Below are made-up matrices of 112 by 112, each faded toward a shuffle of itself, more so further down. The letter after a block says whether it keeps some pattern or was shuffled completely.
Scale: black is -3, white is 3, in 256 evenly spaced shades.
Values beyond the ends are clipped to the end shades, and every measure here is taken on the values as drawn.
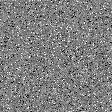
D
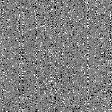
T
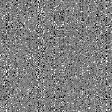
T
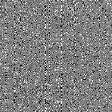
T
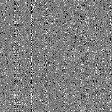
T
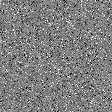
D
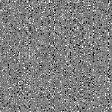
T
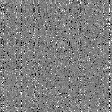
T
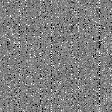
T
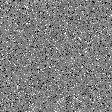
D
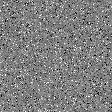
D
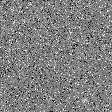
D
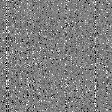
T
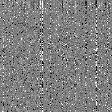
T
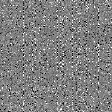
T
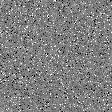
D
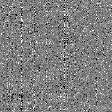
T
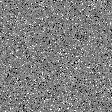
D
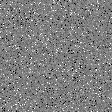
D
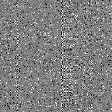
T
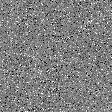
D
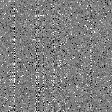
T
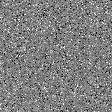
D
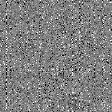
T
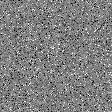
D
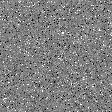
D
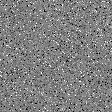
D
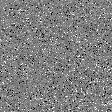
D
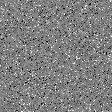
D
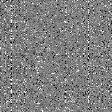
T
